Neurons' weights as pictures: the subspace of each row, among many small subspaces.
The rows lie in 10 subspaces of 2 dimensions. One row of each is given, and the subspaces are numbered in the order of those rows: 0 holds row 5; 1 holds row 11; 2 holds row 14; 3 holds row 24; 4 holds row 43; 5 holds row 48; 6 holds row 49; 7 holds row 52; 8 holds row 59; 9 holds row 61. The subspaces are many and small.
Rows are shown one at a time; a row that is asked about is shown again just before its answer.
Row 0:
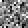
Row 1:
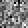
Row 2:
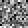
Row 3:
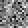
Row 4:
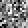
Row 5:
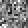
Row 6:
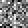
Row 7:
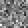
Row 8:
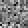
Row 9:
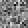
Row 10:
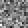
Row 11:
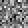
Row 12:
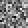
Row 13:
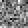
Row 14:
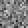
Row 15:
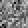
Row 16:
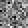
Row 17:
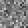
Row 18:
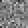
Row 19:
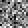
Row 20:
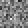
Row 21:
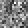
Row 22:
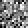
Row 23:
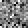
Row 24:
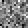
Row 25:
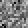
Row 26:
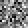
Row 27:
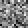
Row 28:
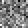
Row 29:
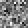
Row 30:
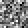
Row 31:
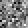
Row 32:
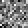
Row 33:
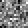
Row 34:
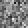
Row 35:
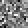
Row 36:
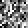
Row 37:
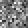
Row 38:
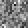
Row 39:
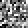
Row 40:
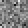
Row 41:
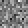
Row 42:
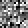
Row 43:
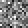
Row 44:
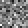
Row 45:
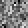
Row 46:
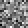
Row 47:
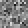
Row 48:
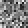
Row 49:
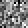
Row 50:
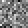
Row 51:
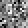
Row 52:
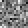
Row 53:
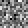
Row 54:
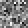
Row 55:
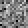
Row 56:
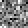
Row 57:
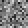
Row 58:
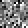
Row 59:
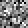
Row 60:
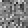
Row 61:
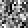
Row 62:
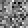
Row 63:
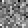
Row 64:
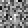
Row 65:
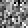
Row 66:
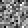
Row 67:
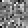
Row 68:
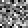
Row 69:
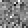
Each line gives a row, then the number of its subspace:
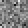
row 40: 6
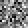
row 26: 1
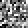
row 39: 0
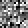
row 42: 8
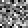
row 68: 6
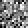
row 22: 5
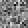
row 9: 8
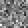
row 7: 2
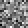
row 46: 5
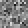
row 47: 8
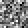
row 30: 3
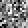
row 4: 0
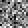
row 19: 4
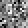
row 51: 0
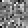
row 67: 5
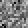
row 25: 1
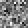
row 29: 8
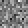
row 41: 1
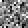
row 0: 3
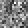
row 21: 9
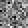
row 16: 4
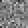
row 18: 5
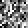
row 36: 9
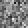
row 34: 6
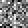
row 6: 4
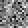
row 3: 0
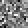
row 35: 4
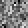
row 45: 9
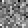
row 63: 3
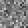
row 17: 2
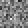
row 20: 7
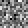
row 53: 7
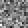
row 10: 5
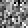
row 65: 6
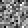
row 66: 3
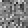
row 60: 5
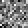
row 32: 9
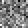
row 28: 3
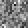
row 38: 9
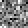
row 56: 7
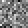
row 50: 4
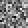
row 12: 4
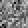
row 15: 1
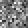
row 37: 1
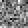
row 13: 7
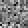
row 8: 8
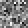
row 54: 8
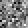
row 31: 1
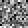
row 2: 0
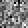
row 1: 6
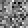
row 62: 9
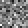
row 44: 6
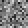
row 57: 0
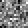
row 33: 7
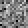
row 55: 3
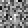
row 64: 7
